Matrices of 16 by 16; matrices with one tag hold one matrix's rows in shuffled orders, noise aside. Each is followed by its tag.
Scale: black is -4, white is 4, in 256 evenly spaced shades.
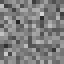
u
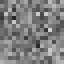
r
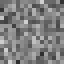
u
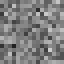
r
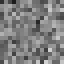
r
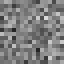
r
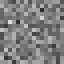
u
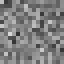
u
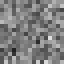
r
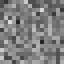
u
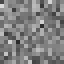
u
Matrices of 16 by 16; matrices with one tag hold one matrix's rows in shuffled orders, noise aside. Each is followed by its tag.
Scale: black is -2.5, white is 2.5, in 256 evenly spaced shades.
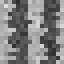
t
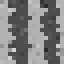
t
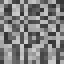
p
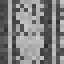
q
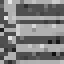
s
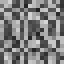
p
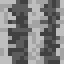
t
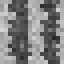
t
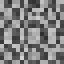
p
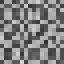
p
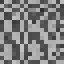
p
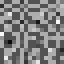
p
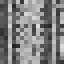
q
